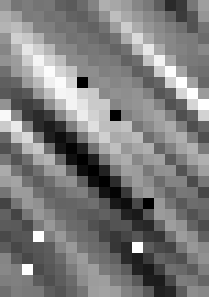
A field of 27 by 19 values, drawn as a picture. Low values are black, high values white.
No single row or column stands out from its neighbours. Six lone cells stand out: three far higher and three far lower than their neighbours. The ninth with the highest average is the top left. The halves do not mirror each other. The values follow a bell shape. Streaks slant down to the right.
